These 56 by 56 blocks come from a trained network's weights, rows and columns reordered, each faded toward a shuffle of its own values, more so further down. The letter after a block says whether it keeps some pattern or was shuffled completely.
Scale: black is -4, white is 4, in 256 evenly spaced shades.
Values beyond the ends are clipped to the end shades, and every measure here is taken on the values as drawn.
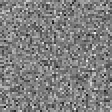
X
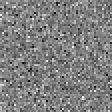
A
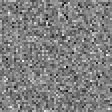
A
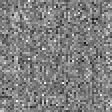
X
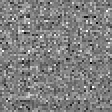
X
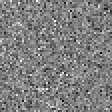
A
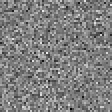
X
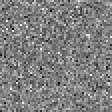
A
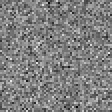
A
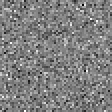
A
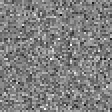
X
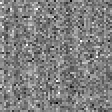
X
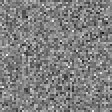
A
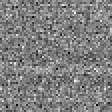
X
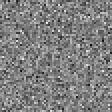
A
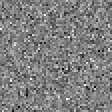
A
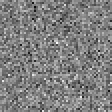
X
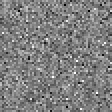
A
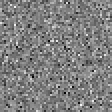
A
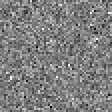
X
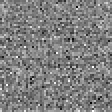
X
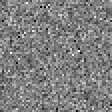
A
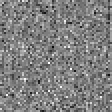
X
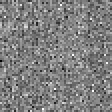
X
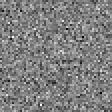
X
